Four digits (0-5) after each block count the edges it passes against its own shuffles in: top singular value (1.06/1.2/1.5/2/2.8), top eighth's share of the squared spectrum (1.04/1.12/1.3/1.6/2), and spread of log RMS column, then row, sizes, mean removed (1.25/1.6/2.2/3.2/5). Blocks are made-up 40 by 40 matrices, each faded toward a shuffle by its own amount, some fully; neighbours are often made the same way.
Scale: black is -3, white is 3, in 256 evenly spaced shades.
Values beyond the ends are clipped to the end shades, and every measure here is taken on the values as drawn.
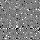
3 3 1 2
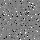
2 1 0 0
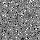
0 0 0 0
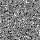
0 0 0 0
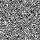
2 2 0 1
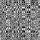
4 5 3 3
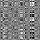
4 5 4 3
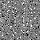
2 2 1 0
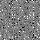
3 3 1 0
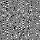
3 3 2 0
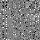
3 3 2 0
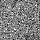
0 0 0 0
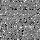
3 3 0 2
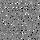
2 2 0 1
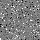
0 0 0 0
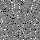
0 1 0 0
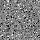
2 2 0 0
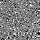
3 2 1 0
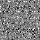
1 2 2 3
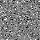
1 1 0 1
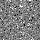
0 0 1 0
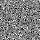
0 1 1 1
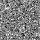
1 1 0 1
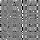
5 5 3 2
